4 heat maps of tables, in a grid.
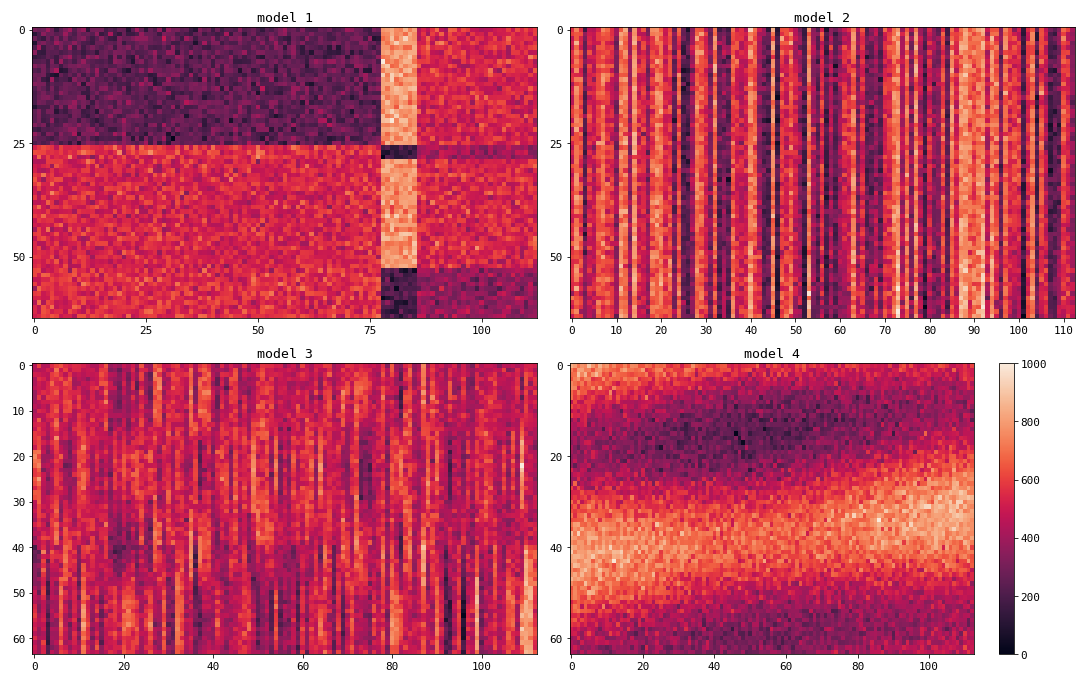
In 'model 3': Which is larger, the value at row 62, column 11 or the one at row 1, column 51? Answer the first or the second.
the first
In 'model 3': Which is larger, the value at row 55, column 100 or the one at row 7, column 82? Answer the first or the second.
the first
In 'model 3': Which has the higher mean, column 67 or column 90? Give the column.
90
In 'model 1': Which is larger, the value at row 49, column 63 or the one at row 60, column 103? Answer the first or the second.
the first
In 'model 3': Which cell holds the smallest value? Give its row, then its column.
55, 96
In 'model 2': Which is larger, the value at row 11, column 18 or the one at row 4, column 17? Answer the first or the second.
the first
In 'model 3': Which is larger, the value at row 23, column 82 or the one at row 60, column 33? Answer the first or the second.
the first
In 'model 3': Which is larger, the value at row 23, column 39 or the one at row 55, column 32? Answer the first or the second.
the second
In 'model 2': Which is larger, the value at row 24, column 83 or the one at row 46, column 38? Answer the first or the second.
the first
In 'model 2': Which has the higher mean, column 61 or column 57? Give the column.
61
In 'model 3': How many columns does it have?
113
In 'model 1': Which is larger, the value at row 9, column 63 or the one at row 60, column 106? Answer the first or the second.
the second
